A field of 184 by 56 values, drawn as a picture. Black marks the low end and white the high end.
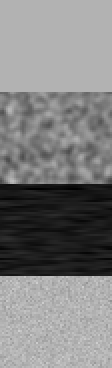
The table splits into 4 rows of 1 panel. Panel 1,1: high, flat. Panel 2,1: middling, blotchy. Panel 3,1: very low, streaked across, faint in contrast. Panel 4,1: high, fine-grained, faint in contrast.
